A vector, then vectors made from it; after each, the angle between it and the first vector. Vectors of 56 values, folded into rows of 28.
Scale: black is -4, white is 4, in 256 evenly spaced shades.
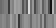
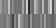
nearly opposite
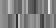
partly opposed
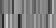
partly aligned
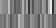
nearly opposite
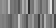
nearly opposite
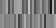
nearly parallel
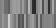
partly aligned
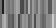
partly aligned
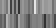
partly opposed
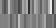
nearly opposite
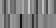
orthogonal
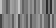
partly aligned
